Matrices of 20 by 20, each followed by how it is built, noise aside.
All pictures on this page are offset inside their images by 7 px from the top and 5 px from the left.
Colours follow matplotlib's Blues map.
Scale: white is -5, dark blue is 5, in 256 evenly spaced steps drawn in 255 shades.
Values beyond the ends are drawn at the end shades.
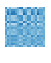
low rank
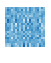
low rank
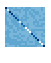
diagonal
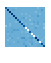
diagonal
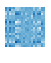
low rank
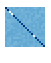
diagonal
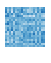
low rank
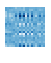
low rank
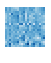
low rank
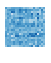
low rank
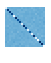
diagonal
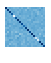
diagonal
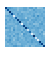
diagonal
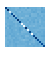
diagonal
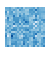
low rank
